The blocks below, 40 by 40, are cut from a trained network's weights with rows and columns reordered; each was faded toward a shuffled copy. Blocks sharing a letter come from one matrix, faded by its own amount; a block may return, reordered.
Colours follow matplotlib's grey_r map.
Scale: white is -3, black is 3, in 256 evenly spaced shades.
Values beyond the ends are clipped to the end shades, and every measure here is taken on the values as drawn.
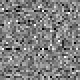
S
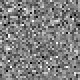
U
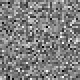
U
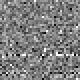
S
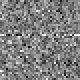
S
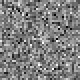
U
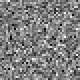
U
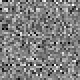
S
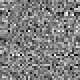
S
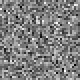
U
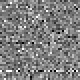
S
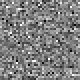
U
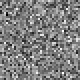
U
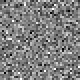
U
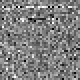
S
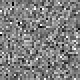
U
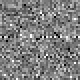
S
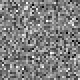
U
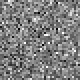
U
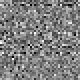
S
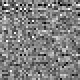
S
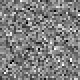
U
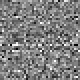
S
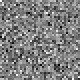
U
